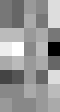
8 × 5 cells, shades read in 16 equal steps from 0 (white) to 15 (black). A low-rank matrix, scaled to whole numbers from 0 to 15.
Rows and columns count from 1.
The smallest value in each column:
1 0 5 4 2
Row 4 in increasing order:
0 1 4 7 15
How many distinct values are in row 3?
4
